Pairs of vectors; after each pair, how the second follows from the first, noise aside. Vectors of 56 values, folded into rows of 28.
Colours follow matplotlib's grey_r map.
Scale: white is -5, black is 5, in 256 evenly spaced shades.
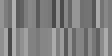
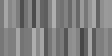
shuffled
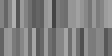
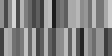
scaled up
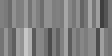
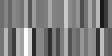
scaled up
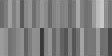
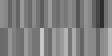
negated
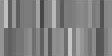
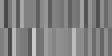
shuffled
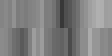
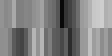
scaled up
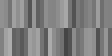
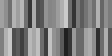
scaled up
